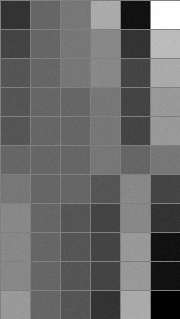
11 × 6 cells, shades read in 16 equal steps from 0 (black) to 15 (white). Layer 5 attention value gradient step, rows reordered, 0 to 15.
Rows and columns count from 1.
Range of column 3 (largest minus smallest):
2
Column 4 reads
10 8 8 7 7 7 5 4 4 4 3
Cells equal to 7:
8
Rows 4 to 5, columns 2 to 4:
6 6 7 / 6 6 7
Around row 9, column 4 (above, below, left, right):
4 4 5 9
